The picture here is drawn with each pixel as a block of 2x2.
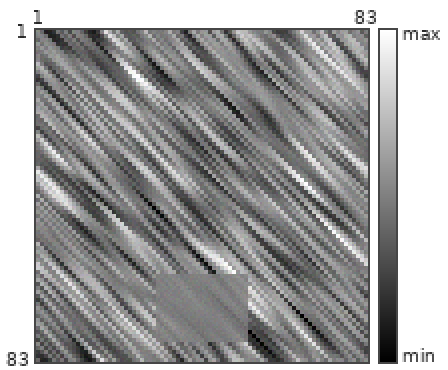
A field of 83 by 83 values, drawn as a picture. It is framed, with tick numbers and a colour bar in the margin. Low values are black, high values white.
There is no overall slope. Streaks slant down to the right. Neither half mirrors the other. No single row or column stands out from its neighbours. An odd patch, calmer than its surroundings, sits in the bottom middle. The bottom middle is the calmest part.
